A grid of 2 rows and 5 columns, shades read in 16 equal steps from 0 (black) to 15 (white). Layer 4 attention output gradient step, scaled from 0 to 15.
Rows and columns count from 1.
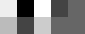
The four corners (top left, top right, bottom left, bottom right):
14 6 11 6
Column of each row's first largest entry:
3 3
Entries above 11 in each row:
2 1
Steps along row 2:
down up down same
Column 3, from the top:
15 12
